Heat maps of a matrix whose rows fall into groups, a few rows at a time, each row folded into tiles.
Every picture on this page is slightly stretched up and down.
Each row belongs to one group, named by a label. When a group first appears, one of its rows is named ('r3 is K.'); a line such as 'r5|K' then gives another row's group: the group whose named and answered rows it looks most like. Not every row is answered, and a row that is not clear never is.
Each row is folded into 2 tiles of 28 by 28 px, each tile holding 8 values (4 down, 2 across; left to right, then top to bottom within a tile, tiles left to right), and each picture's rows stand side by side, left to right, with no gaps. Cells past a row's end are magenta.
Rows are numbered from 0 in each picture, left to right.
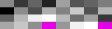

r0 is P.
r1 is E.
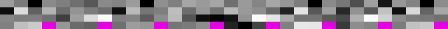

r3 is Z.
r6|P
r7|E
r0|E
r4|P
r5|E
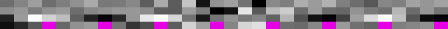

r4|E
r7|Z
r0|P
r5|Z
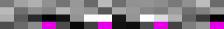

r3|Z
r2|P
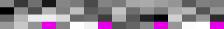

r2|Z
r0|P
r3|E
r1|E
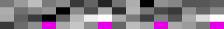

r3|P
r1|P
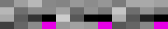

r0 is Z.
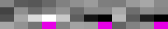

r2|Z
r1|Z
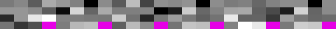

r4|E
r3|E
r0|P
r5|E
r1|E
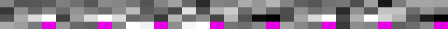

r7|Z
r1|P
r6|P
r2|E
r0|P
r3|E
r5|P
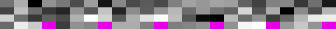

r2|P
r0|E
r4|E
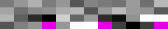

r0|Z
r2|P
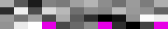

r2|P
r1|Z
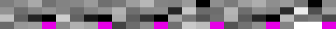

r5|E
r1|Z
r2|Z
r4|Z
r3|E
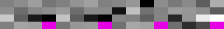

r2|E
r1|Z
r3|P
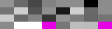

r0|E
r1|E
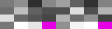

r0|E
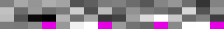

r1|E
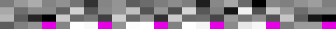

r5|Z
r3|E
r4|E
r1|E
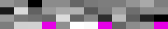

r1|E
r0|E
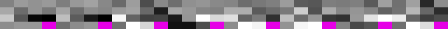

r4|E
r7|E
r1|Z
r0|Z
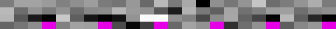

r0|Z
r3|E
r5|Z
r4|Z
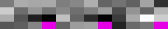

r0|Z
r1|Z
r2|P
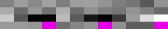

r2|P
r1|Z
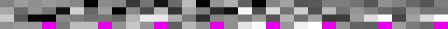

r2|P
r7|P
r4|E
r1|E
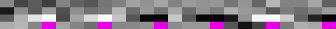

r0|P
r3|Z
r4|P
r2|Z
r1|P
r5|Z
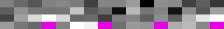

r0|P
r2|E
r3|P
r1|E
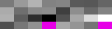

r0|Z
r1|P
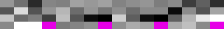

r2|Z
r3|P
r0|E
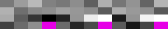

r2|P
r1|P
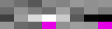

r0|P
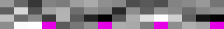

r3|Z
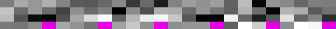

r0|Z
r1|P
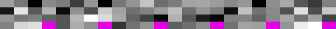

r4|E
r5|E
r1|P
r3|Z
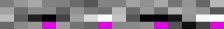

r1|P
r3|P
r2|Z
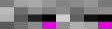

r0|Z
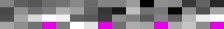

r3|P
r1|E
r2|E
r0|P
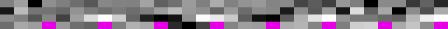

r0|E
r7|P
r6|E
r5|P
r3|P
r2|Z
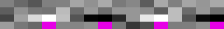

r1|Z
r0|P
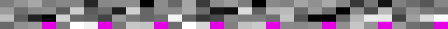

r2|E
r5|Z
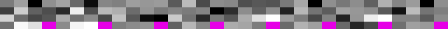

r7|E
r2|Z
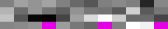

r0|Z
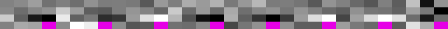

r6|P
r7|E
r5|P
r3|Z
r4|Z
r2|P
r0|Z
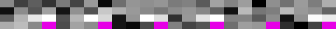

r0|P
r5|P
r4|E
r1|P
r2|P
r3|P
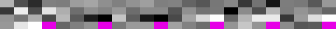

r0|E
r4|P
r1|Z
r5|P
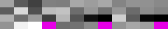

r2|Z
